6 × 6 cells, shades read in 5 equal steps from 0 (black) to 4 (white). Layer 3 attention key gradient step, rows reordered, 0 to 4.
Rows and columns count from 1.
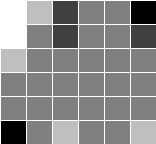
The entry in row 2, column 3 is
1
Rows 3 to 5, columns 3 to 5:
2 2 2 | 2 2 2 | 2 2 2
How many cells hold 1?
3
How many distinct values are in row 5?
1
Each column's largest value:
4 3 3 2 2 3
